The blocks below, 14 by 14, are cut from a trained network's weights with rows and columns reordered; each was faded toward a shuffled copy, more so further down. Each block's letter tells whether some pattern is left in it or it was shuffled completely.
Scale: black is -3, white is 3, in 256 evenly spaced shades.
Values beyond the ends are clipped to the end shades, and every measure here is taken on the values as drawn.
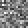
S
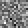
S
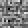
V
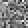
S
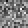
S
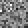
S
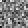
S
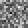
S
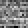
V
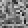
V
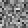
S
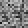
V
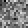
S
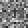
V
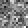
S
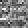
V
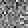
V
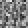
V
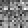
V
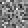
S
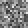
S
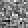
S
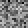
S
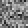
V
